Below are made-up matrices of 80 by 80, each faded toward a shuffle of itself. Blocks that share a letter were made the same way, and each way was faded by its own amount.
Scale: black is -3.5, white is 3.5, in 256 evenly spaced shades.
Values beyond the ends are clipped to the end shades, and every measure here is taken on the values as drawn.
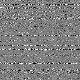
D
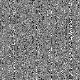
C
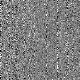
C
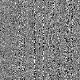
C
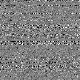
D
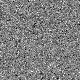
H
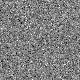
H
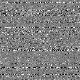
D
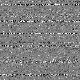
D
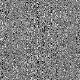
C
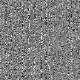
C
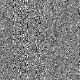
C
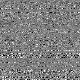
D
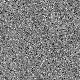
H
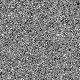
H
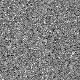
H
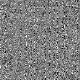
C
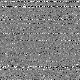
D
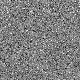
H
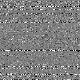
D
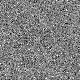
H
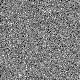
H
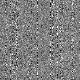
C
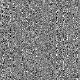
C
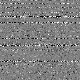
D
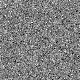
H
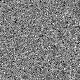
H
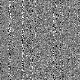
C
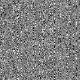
C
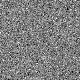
H
